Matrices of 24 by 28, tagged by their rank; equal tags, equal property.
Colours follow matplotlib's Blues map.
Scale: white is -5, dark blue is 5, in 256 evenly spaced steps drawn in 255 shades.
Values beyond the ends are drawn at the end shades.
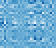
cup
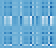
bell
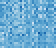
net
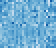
net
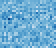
net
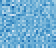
net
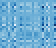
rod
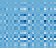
bell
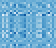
rod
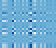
bell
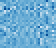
cup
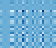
bell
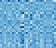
cup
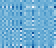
rod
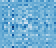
cup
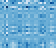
rod
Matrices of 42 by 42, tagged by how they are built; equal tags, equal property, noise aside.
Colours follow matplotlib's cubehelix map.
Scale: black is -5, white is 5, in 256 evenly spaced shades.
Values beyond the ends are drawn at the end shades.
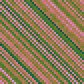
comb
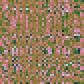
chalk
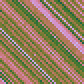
comb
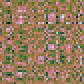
chalk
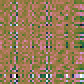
chalk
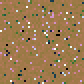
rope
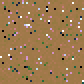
rope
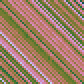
comb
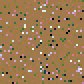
rope
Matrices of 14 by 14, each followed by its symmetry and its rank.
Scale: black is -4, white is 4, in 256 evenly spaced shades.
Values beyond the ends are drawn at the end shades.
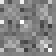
symmetric, rank three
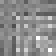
symmetric, rank three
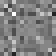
symmetric, rank three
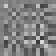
symmetric, rank two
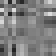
antisymmetric, rank two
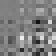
antisymmetric, rank two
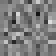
neither, rank three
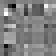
antisymmetric, rank two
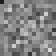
symmetric, full rank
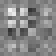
symmetric, rank two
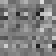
neither, rank three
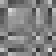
symmetric, rank two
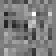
neither, rank two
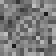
symmetric, full rank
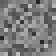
symmetric, full rank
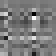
neither, rank two
